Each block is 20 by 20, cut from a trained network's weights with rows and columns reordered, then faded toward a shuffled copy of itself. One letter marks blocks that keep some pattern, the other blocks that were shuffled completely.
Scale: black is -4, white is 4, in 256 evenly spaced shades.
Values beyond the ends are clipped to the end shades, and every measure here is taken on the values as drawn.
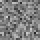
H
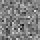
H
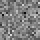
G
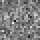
H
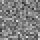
G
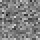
G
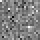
G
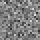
G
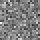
G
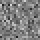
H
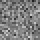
G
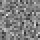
H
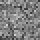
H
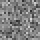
G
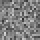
G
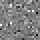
G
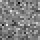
H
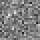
H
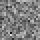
G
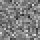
G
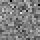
G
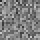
H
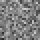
H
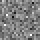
G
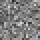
H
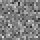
G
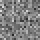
H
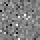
G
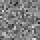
G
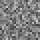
G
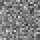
G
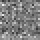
H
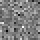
H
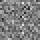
H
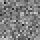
G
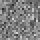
G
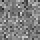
H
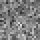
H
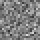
H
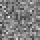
H
